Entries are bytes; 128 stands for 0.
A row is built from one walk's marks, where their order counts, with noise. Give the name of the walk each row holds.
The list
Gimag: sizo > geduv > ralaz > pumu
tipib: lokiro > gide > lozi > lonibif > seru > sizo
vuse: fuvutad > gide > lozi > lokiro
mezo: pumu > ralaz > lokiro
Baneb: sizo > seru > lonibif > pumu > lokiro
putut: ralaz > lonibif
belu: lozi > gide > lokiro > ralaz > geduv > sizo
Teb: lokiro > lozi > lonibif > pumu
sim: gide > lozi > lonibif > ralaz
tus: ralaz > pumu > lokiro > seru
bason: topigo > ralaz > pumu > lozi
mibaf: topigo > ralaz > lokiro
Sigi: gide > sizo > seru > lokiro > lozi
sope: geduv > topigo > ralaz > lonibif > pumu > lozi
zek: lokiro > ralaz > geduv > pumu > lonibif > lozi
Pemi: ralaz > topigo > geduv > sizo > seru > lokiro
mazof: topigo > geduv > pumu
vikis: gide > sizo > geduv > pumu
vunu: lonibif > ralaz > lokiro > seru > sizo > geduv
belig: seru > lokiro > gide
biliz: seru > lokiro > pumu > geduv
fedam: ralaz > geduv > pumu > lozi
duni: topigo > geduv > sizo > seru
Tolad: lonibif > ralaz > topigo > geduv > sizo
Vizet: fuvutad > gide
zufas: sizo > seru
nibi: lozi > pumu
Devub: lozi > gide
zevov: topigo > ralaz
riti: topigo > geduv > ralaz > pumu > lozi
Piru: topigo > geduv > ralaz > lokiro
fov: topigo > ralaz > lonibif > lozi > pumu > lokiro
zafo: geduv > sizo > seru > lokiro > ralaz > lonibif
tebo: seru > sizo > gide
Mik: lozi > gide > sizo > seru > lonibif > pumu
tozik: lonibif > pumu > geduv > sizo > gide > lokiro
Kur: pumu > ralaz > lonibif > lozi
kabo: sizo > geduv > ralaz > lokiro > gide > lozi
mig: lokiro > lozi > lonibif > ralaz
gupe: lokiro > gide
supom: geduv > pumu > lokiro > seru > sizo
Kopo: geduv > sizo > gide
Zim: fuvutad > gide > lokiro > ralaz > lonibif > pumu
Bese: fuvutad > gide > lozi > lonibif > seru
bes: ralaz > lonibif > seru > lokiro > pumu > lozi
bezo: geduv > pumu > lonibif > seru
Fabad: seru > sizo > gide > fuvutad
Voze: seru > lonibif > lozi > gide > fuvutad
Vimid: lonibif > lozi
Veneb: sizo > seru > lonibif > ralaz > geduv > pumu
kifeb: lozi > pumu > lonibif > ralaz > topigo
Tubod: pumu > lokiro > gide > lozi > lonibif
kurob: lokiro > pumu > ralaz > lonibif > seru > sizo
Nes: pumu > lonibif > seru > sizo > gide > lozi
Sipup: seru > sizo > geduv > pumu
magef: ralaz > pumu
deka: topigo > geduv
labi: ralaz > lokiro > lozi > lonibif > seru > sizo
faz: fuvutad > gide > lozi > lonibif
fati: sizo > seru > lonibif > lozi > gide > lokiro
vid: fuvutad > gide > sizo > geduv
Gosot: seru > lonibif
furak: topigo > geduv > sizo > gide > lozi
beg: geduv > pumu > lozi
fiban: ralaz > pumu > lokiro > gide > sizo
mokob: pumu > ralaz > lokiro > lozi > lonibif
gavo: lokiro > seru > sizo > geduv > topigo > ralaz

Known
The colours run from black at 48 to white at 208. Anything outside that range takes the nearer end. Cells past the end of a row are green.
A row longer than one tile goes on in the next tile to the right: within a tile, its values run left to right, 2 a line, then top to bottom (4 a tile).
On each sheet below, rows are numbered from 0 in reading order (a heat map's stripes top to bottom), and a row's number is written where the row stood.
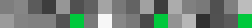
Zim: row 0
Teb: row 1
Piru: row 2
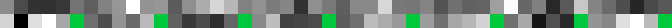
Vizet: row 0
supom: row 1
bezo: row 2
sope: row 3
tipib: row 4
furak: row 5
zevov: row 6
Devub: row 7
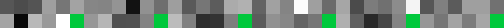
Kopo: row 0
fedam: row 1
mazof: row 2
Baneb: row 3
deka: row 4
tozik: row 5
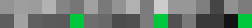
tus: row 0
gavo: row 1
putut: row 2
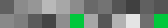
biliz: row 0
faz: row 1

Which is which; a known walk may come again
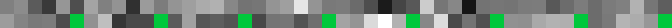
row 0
Zim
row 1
sope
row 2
tus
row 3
kurob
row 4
Devub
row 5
bason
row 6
kabo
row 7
Nes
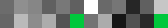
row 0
Vimid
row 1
zevov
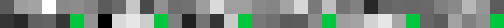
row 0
Gosot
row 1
Fabad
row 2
Sipup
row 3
Pemi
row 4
gupe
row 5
Mik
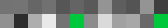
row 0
Voze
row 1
Tubod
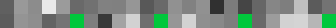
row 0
Baneb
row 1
Bese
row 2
nibi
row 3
Sigi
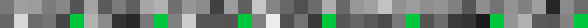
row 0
bes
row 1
mazof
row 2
zek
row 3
mibaf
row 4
zafo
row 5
putut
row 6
fedam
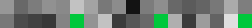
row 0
Tolad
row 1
riti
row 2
vikis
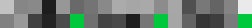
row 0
magef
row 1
Veneb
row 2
deka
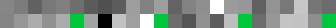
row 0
fiban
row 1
Kopo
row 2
supom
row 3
fati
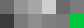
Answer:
labi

